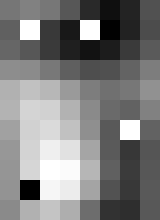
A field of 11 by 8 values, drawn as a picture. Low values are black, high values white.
On average the colour sits 50% of the way up the scale. No regular stripes run through it. Values change most from cell to cell in the top middle. Four lone cells stand out: three far higher and one far lower than their neighbours. Neither half mirrors the other.
